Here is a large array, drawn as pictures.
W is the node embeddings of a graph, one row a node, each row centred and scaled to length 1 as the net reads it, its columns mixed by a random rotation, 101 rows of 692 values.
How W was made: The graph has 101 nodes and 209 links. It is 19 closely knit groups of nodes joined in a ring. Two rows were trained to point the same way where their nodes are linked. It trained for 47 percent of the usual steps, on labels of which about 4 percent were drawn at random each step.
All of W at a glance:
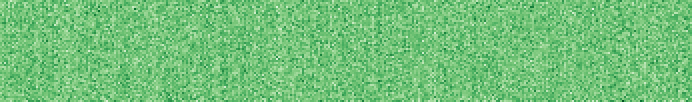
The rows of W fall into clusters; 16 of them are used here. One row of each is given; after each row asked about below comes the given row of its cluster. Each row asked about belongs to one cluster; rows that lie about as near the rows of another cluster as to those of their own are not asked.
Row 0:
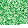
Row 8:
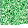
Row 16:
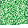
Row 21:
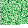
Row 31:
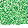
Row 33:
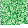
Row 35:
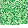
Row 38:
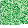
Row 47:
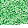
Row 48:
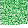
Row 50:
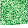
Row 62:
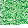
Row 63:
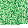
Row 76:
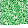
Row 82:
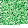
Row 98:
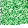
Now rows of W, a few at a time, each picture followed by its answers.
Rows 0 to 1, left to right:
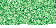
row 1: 98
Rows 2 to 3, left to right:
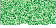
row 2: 50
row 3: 62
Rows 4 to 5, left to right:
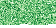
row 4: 38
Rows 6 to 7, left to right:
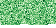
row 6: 63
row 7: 63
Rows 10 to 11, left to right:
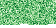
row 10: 98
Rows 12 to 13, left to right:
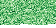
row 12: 47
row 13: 48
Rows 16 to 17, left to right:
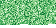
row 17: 33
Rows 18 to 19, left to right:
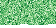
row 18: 21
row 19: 16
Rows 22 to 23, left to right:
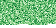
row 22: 98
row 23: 82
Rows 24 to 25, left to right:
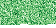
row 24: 33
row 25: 63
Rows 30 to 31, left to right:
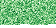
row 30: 47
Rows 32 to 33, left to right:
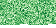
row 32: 0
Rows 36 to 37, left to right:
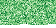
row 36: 48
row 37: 76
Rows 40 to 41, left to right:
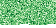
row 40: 8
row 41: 63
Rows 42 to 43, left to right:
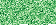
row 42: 35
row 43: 47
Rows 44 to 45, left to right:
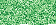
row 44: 48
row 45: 50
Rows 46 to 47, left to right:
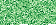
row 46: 62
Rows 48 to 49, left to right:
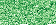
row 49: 8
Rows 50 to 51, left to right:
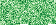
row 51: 33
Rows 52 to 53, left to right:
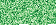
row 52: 35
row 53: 8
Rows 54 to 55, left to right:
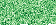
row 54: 0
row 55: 47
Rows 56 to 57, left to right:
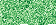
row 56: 98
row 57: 16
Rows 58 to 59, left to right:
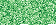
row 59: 63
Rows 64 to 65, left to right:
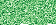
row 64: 47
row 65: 82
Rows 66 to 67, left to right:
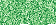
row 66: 33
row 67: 63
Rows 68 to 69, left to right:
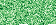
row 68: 0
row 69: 16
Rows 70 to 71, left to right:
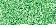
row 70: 16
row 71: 0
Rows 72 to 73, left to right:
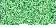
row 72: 35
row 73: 31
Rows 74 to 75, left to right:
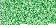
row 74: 48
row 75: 98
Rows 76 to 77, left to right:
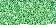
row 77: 35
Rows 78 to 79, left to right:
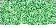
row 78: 21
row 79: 38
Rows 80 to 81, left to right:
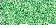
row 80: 0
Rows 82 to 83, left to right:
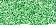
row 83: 50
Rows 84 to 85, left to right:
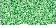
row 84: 33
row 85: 35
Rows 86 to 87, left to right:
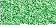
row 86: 38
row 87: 38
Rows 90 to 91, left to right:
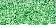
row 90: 0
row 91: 21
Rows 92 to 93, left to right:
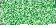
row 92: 16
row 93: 98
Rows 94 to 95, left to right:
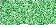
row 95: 16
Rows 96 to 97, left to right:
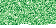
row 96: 76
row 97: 82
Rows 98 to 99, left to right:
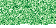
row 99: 31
